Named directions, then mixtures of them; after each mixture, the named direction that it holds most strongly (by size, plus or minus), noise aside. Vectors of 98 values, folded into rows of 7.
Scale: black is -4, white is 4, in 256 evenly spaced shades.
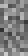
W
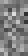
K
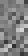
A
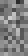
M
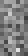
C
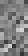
A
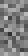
W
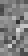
A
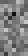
K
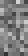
M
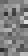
K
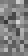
M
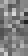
K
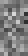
K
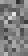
M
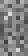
C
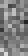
W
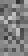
M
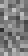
W
